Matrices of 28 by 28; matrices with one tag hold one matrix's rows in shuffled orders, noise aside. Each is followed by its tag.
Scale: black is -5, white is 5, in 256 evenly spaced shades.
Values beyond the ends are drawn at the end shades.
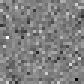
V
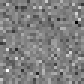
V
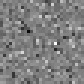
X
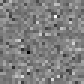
X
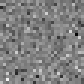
V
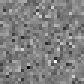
X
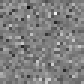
X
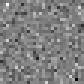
V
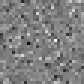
X
